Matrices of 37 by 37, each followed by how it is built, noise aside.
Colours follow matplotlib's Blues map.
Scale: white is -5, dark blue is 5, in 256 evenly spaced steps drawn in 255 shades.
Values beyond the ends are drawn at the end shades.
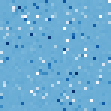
sparse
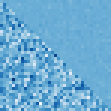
lower triangular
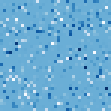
sparse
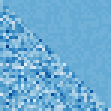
lower triangular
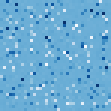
sparse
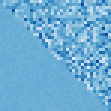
upper triangular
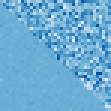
upper triangular
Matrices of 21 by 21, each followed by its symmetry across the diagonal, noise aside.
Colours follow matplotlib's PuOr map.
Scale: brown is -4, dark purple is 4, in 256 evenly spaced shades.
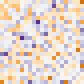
symmetric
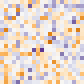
antisymmetric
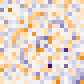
symmetric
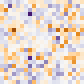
antisymmetric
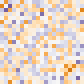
symmetric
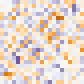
antisymmetric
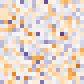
neither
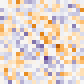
antisymmetric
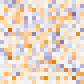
neither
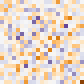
symmetric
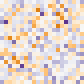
symmetric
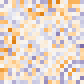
symmetric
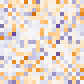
antisymmetric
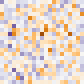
neither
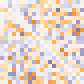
antisymmetric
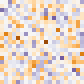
neither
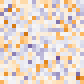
neither
